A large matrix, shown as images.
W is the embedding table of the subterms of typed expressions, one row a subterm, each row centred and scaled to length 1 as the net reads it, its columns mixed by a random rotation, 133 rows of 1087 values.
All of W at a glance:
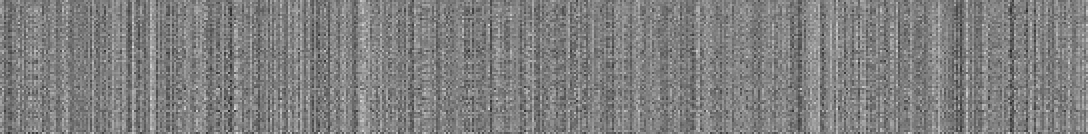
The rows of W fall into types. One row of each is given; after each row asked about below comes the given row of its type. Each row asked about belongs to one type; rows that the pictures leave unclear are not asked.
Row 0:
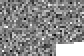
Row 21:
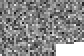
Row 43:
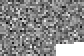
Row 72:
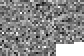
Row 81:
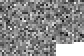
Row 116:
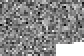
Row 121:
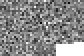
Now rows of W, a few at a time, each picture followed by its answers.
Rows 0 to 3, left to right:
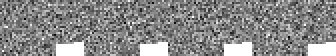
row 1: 121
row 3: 81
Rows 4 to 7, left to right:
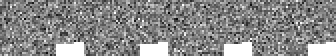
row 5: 116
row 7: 121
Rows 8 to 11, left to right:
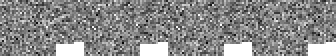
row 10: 81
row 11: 81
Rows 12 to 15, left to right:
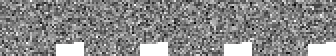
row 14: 116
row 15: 72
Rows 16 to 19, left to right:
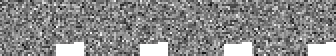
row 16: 116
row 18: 72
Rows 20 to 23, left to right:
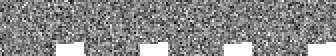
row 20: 81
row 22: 43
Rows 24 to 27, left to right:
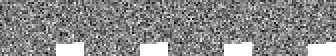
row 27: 43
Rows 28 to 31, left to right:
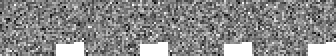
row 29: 0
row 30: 0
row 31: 81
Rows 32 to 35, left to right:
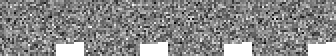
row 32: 21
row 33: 0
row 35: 21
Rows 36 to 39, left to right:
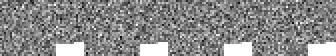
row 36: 0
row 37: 81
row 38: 0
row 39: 121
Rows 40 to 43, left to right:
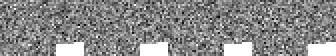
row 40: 81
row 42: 21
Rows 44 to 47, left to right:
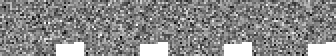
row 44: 121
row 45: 81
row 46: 43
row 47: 72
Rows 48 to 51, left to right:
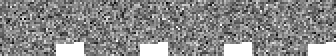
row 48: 21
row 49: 21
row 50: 81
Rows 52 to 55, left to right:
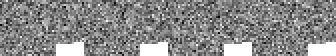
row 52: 116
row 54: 21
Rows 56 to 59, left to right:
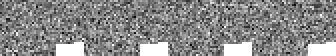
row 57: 21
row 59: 72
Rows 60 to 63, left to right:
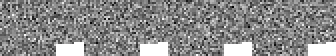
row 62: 116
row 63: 43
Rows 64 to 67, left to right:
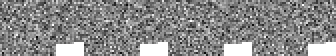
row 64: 81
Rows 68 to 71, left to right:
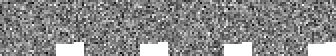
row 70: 116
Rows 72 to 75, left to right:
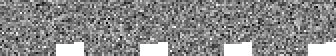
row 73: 21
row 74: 0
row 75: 116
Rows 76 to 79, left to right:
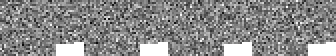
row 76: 43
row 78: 21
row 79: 121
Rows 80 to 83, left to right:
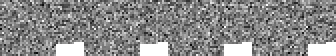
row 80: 72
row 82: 116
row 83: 72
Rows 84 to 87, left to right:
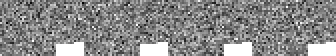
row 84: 21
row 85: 81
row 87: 121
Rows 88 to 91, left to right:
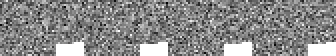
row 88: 116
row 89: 116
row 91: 43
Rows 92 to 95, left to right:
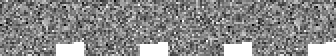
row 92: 116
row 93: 43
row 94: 121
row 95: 116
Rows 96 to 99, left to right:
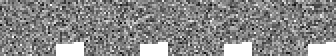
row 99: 72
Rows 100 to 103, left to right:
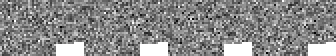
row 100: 121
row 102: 21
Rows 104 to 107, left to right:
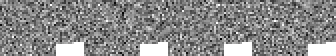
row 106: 0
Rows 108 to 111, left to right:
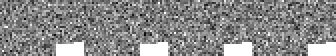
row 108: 0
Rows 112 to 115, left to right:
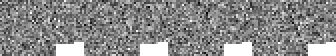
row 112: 116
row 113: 116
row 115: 121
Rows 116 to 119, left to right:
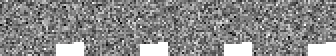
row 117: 43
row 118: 81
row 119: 81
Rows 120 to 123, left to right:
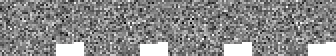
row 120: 81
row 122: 21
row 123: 121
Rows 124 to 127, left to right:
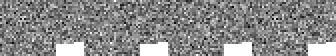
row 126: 116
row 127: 21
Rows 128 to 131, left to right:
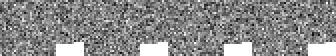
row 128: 81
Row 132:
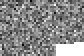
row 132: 43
